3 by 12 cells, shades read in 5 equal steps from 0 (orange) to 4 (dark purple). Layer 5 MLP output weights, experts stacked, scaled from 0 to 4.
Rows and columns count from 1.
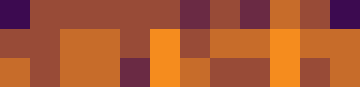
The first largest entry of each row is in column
1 1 5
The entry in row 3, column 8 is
2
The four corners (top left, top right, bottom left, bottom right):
4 4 1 1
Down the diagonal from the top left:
4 2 1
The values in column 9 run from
1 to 3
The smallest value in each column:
1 2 1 1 2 0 1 1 1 0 1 1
